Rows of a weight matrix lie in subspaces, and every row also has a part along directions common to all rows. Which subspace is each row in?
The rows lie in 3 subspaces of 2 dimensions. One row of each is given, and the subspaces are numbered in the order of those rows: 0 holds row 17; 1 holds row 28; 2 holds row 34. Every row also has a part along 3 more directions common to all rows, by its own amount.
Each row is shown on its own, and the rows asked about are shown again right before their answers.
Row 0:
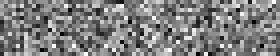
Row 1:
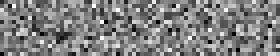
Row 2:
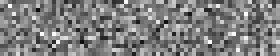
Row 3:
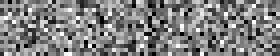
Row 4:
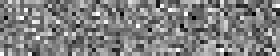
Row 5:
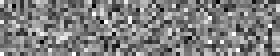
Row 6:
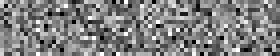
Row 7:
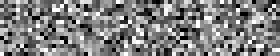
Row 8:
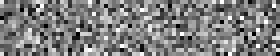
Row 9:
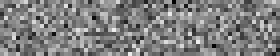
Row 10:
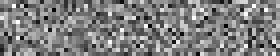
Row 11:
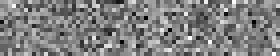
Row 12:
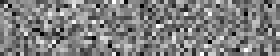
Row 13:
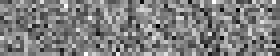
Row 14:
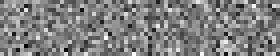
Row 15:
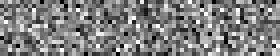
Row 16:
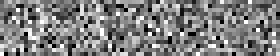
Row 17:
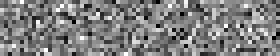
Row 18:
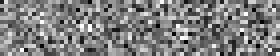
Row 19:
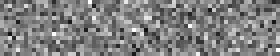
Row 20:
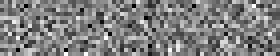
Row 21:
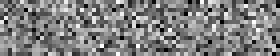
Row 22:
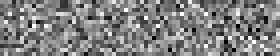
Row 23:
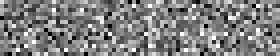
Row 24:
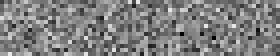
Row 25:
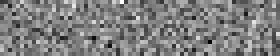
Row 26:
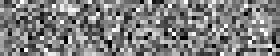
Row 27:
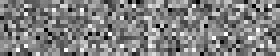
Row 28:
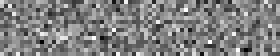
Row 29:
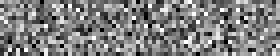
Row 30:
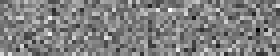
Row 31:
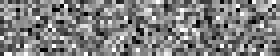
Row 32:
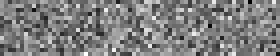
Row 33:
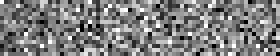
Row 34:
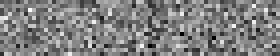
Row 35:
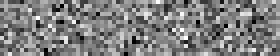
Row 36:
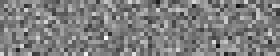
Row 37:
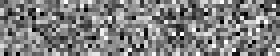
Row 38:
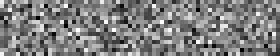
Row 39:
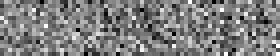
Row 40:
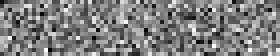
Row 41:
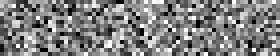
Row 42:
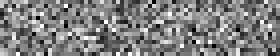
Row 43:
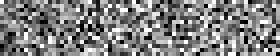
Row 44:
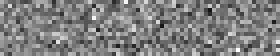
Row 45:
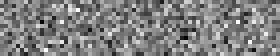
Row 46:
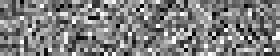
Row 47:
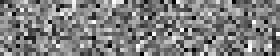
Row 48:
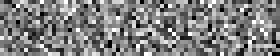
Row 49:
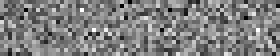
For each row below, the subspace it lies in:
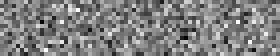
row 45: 0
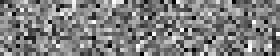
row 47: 1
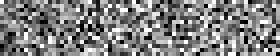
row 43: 0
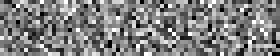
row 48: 0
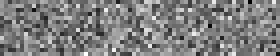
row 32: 0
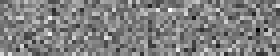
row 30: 2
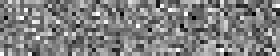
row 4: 2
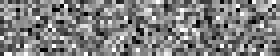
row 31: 0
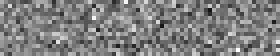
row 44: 1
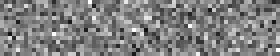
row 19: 1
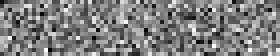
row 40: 1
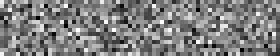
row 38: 1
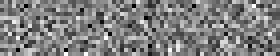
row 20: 2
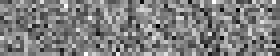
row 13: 0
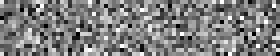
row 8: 0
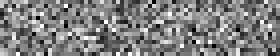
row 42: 1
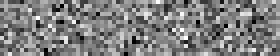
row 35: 0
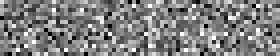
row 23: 2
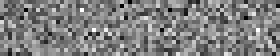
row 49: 2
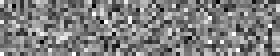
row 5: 1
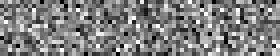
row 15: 0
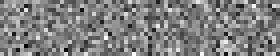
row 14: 2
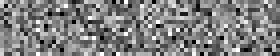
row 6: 1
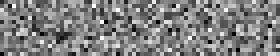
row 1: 1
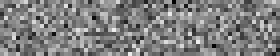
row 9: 1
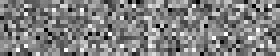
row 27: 2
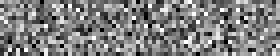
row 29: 0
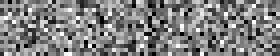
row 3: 2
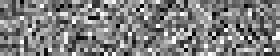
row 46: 0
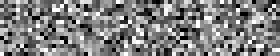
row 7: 0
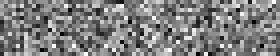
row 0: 0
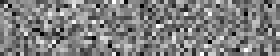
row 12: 1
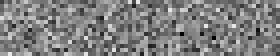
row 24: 2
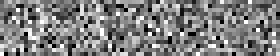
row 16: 0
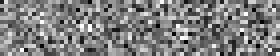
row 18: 0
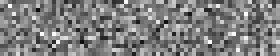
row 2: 1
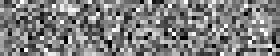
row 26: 0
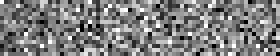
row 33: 0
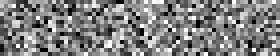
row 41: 0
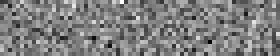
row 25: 1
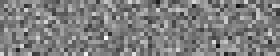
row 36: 2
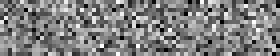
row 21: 2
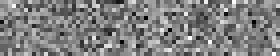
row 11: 2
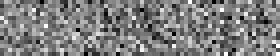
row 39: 0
